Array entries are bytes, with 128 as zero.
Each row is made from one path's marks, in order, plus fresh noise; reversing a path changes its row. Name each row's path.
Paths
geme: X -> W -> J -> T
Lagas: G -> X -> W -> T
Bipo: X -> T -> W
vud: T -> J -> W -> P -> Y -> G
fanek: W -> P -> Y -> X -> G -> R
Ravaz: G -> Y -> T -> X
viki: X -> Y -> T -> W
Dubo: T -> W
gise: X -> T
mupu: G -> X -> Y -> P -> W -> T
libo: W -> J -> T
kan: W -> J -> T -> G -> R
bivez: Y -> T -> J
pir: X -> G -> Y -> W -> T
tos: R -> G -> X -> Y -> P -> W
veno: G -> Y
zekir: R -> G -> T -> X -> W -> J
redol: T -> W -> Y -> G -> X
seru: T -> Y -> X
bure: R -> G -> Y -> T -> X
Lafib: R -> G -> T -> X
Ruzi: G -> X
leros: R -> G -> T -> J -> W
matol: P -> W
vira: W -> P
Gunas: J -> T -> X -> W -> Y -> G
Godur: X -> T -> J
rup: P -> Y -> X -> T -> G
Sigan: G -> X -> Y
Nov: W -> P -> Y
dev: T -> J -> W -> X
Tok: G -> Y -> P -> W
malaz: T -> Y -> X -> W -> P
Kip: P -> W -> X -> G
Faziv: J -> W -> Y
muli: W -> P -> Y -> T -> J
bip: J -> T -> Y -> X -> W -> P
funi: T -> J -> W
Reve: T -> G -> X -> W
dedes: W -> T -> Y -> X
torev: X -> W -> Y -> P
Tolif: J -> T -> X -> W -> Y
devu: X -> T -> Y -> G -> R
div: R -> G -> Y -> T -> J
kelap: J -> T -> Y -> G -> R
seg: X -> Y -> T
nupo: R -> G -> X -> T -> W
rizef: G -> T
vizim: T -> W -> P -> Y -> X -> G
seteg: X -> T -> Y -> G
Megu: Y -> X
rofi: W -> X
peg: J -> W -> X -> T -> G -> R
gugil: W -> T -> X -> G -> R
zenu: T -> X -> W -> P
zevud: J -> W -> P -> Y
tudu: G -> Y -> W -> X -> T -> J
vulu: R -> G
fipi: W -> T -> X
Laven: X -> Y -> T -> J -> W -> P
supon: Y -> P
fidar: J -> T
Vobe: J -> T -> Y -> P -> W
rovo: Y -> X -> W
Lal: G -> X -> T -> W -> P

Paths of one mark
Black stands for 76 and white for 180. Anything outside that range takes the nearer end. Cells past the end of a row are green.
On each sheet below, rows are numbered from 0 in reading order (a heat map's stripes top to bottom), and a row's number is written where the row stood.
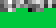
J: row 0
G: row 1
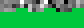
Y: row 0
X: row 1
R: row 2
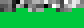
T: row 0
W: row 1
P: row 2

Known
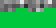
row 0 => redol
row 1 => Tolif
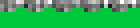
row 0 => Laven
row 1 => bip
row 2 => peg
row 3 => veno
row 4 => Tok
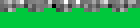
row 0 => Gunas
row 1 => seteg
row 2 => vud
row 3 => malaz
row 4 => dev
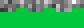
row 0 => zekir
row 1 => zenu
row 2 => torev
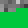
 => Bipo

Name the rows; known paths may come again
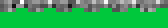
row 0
bivez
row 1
redol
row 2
Dubo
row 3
vizim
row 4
mupu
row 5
geme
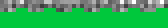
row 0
Tolif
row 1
dedes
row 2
Lagas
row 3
dev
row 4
muli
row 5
supon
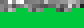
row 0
zevud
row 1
fipi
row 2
Ruzi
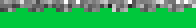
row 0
kan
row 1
gugil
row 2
vud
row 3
pir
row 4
rofi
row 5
fanek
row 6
vira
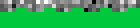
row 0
funi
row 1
matol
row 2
peg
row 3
Lafib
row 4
bip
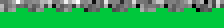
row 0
torev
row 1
Sigan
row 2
Tok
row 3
bure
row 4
devu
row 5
Megu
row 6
seteg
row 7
vulu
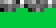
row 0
rizef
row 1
leros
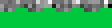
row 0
Bipo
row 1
rup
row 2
malaz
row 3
Ravaz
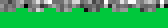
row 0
seg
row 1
Faziv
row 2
Laven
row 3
div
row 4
Nov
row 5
veno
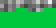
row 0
zenu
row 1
Gunas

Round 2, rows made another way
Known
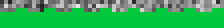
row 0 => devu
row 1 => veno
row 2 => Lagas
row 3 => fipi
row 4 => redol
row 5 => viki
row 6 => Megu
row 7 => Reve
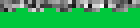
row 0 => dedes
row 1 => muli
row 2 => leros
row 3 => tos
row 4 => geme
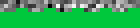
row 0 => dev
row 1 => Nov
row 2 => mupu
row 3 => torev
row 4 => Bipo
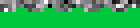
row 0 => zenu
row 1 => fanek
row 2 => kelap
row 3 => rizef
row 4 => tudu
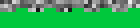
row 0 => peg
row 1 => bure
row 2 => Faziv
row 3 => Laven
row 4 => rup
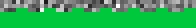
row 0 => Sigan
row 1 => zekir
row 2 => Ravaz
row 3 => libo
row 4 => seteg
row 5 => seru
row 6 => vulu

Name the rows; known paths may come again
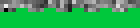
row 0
pir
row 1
fidar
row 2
veno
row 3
rovo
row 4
Bipo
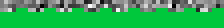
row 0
Dubo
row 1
div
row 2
muli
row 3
tudu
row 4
zenu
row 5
Ruzi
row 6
Vobe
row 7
vira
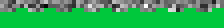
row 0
supon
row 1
vud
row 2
funi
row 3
rofi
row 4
malaz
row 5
gise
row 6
Ravaz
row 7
Tolif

